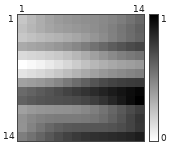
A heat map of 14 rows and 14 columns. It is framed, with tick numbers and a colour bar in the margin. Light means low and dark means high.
Histogram: bell-shaped. Slope: up to the bottom right. Ninth with the highest average: bottom right. Grain: streaks across.
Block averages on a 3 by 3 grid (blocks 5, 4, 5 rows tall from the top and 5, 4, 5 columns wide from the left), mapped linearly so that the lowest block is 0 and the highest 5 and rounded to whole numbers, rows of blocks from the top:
0 1 3
0 2 4
3 4 5
